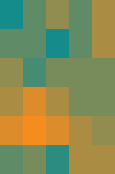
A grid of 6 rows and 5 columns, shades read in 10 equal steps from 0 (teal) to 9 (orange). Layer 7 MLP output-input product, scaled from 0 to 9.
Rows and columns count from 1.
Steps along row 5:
up down down down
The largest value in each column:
8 9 8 6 6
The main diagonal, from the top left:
0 3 4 4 5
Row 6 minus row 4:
-3 -4 -5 2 2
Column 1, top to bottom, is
0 3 5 6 8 3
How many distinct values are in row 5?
4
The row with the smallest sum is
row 2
